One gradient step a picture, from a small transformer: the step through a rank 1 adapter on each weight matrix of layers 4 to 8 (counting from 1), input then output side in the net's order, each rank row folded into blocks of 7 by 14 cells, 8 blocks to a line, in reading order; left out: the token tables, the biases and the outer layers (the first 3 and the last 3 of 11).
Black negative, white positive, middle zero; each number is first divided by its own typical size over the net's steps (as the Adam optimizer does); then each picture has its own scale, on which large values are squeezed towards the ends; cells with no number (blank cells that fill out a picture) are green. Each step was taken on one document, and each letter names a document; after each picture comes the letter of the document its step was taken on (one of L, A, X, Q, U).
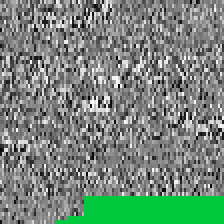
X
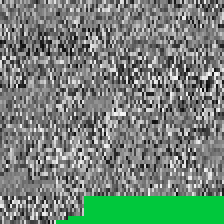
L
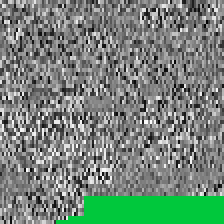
L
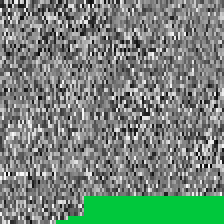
L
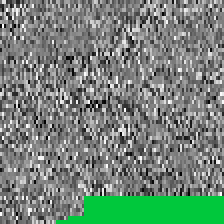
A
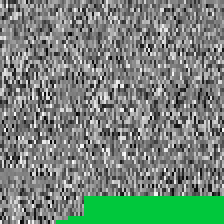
X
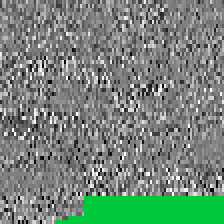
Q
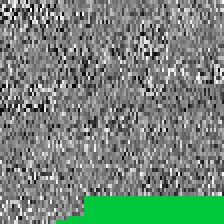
A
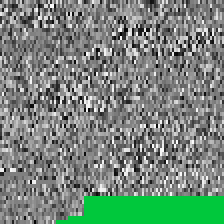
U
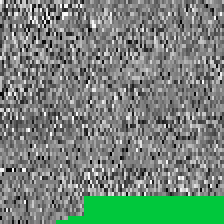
Q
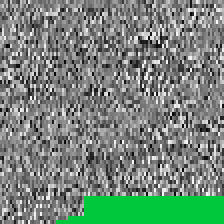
X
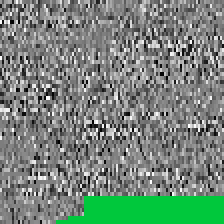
Q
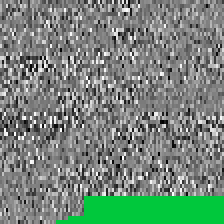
Q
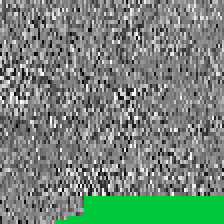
Q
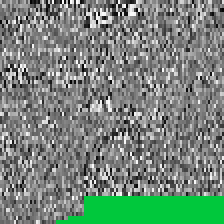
A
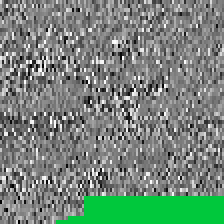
Q
